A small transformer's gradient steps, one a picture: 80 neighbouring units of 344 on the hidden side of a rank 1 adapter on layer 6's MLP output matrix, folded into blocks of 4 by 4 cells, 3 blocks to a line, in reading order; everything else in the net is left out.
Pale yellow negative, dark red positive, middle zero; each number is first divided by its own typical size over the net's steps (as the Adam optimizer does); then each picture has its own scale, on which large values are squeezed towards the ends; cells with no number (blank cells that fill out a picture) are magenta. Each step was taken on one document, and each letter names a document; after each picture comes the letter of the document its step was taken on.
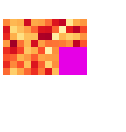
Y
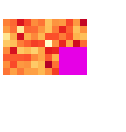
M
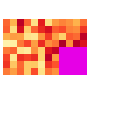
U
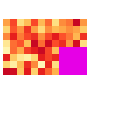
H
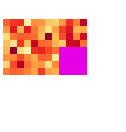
M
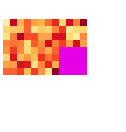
Y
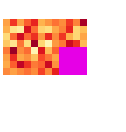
M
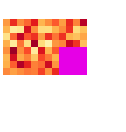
M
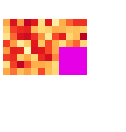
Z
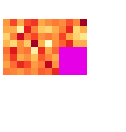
M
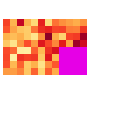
U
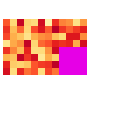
H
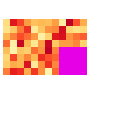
Y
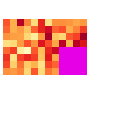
U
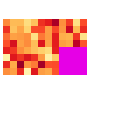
H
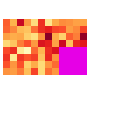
U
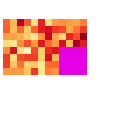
U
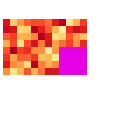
Y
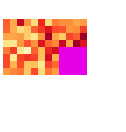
U
